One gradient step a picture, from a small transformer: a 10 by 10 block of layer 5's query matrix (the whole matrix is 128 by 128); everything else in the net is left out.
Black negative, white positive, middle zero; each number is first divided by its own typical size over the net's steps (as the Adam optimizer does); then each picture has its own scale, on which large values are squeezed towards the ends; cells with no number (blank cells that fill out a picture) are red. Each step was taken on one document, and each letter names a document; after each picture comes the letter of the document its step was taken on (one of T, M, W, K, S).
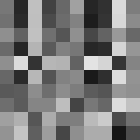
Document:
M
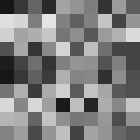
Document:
M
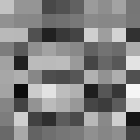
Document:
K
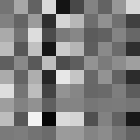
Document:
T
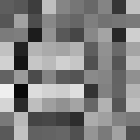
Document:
K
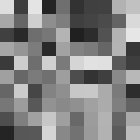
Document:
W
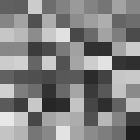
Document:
M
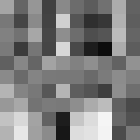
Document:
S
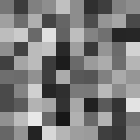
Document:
S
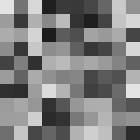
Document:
S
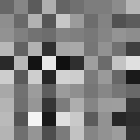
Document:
T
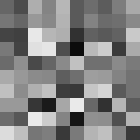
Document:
K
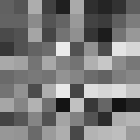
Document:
M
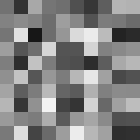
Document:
S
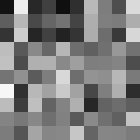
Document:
K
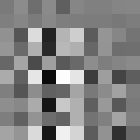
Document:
T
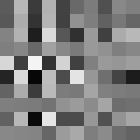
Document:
T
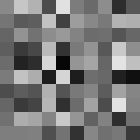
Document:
T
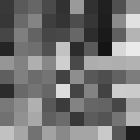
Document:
M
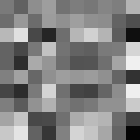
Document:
S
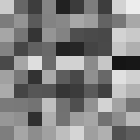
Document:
W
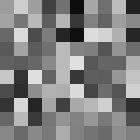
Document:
K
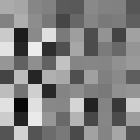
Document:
K
